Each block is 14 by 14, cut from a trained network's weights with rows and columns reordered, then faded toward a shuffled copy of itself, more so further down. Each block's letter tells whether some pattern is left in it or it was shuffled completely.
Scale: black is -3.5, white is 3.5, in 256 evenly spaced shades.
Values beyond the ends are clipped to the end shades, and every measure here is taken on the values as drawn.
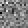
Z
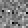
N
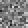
N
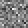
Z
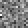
N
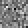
N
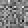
Z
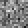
N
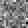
N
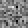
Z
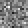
N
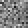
N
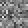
Z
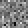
N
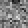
Z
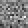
Z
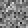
N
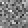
N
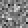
N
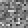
N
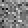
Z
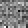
Z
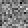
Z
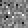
N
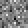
N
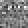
Z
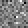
N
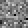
N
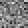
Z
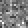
N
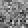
Z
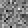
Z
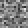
Z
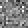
Z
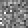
N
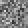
N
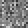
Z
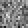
N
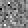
N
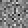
Z
